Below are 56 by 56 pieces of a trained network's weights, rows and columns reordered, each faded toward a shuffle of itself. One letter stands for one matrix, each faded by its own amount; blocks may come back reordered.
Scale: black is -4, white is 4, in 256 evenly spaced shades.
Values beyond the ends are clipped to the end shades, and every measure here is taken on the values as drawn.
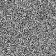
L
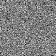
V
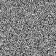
L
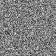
L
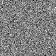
V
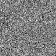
L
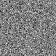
L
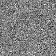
V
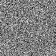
V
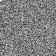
V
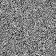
L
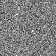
V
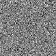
V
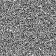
L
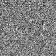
V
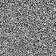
V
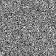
L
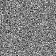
V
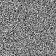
L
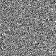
V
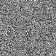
V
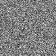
L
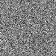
V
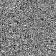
V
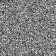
L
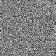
V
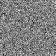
V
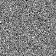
V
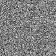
V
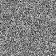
V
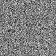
L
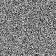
L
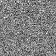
V
